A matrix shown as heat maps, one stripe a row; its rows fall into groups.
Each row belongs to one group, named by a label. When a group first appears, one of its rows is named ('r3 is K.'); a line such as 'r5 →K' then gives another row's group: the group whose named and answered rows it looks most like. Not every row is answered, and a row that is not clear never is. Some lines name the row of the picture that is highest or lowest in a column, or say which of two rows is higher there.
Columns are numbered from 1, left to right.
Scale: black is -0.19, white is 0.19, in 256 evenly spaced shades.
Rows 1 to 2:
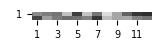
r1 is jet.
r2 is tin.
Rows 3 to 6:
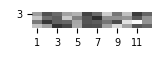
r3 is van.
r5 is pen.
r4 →van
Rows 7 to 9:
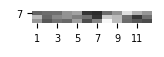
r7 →pen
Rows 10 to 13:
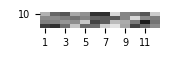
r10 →van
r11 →pen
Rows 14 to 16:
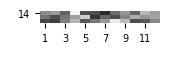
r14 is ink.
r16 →jet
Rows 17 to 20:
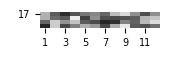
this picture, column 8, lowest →19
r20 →tin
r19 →ink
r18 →ink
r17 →van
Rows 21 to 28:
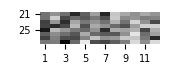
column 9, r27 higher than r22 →Yes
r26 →pen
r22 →tin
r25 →tin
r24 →ink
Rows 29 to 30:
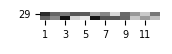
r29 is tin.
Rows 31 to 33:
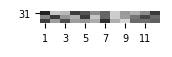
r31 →tin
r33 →tin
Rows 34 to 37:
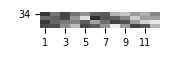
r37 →jet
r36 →ink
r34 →tin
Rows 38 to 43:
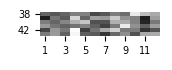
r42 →jet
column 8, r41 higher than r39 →No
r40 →van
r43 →ink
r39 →jet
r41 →van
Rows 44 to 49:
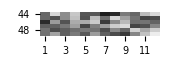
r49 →ink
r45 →jet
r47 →jet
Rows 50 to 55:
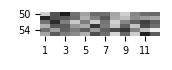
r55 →van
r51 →tin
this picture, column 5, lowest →54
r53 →van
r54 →ink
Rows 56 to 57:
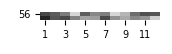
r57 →tin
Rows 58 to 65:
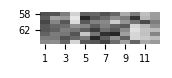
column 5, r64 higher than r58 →Yes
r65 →ink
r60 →jet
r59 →ink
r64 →pen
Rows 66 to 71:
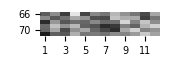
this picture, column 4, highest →66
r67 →van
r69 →ink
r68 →tin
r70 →pen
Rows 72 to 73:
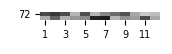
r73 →van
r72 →ink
